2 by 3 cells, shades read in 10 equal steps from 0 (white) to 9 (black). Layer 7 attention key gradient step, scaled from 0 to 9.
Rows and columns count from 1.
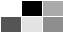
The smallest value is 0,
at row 1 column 1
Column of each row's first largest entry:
2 1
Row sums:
12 11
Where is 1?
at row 2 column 2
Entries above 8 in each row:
1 0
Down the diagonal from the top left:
0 1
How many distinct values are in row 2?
3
